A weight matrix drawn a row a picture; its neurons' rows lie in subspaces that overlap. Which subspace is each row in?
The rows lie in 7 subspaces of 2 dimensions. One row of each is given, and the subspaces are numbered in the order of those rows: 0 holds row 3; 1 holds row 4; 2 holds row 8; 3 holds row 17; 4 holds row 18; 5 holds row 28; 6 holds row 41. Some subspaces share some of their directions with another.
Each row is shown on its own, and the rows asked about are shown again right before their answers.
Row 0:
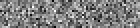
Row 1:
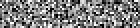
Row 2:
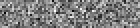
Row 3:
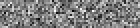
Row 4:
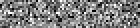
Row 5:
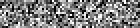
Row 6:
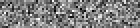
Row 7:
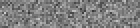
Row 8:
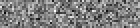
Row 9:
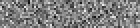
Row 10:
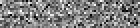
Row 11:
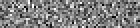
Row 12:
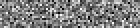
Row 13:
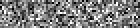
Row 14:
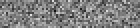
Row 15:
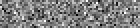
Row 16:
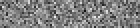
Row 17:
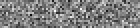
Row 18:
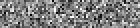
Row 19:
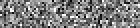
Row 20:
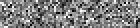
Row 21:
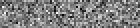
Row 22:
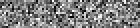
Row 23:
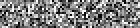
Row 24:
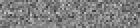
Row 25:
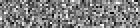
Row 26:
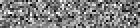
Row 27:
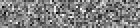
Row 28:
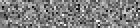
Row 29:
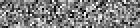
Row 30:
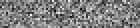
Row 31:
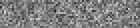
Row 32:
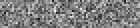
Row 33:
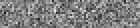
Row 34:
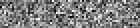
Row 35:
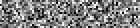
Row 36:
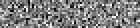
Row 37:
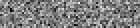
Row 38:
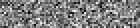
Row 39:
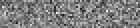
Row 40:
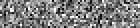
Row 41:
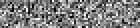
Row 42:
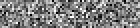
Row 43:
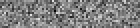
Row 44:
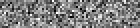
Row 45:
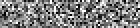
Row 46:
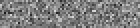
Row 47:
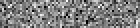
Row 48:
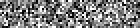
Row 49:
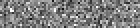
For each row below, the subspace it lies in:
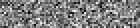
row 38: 4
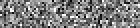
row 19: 4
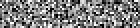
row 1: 3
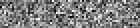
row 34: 2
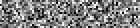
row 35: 2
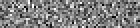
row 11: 6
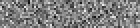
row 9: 6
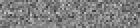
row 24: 1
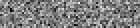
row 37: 4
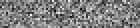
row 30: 3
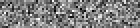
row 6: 0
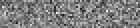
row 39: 5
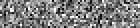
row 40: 4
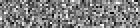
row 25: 3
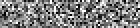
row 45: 5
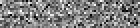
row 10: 1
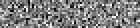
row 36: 6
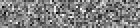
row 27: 5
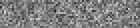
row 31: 2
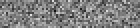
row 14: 3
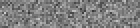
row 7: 4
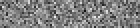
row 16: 6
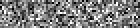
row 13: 2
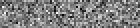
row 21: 5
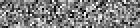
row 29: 2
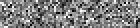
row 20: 0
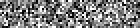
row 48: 5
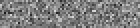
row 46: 1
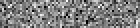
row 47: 0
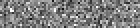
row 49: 4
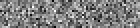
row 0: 5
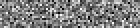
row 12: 3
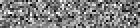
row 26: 1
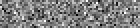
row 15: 2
